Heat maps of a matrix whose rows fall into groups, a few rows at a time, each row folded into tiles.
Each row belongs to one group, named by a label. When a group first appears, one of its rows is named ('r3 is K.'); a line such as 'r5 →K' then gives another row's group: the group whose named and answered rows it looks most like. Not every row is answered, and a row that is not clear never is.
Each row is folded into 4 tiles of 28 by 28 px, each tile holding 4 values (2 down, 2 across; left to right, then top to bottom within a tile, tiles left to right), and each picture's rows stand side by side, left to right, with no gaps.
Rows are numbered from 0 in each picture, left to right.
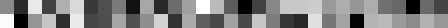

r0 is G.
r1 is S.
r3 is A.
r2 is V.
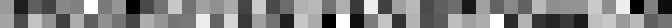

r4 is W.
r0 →S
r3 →G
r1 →V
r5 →A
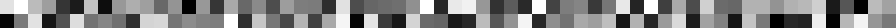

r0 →A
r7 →A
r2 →G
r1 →A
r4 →A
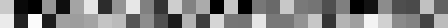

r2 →V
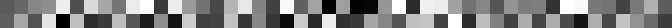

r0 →W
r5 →A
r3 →V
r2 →G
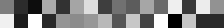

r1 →W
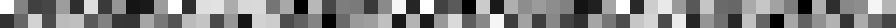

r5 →V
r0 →A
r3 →W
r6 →S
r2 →A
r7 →S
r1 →V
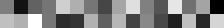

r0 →V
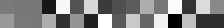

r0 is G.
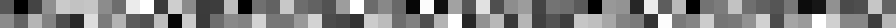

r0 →V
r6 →V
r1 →G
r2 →V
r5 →W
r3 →A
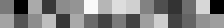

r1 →A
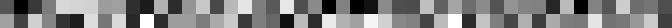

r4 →G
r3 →W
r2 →G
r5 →V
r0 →V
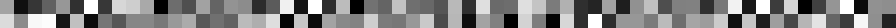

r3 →V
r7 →V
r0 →W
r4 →S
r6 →W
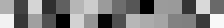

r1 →W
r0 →S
